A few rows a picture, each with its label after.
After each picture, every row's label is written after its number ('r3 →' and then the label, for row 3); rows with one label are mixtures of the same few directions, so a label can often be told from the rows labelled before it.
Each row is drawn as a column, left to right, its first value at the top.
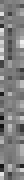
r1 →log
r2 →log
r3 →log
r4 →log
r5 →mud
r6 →mud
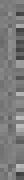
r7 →mud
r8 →log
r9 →log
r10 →mud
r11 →log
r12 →log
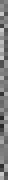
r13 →log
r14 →log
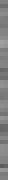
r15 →mud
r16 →mud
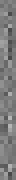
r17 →mud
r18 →log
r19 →log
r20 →mud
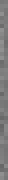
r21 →log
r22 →mud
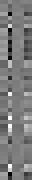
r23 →log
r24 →log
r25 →log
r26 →log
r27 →log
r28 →mud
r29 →log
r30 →log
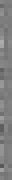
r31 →mud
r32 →log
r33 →mud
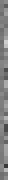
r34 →log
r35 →mud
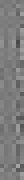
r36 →mud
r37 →mud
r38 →log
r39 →mud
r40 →mud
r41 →log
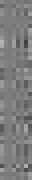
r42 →mud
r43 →mud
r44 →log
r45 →mud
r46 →mud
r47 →log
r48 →mud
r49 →log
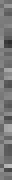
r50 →mud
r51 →mud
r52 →mud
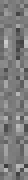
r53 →log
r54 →mud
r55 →log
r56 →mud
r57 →log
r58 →mud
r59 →mud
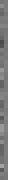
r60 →mud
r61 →log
